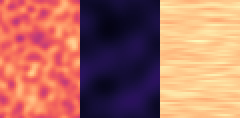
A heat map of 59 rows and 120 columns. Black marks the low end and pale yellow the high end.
It is made of 1 by 3 panels. Panel 1,1: high, blotchy. Panel 1,2: very low, smooth, faint in contrast. Panel 1,3: very high, streaked across, faint in contrast.
